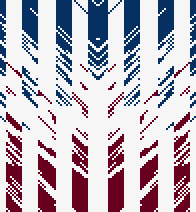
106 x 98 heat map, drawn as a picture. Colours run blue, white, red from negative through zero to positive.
The left and right halves mirror each other. The top middle is the ninth with the lowest average. Stripes running up and down repeat 6 times from left to right. The field climbs toward the bottom.
